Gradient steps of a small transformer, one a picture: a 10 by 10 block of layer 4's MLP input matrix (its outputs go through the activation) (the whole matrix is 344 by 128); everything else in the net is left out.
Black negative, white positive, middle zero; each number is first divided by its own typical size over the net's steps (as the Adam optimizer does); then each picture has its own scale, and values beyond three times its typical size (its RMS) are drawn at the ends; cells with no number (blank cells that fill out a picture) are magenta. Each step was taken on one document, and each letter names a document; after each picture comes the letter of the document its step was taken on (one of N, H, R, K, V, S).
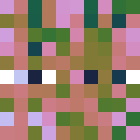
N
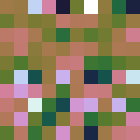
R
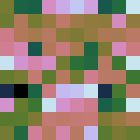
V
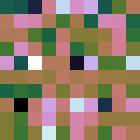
V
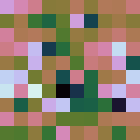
V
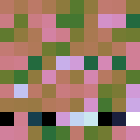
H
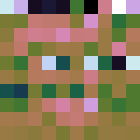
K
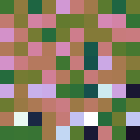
K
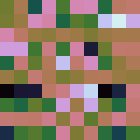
V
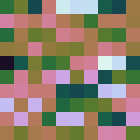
K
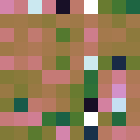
R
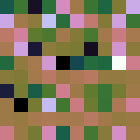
V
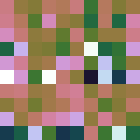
N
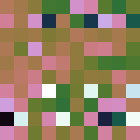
K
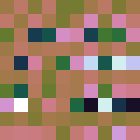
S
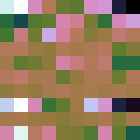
S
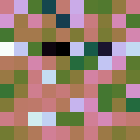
H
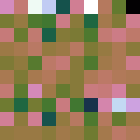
R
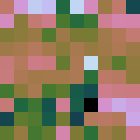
R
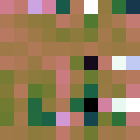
R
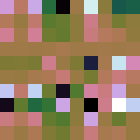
R
